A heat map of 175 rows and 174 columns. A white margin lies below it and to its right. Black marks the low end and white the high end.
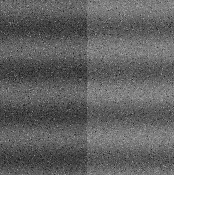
Neither half mirrors the other. The histogram is bell-shaped. Stripes running across repeat 4 times from top to bottom. A vertical seam about 50% of the way across splits the table, and the right part is higher.
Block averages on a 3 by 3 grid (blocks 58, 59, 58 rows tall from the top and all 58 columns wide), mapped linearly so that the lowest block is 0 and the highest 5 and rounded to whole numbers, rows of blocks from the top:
135 / 024 / 024
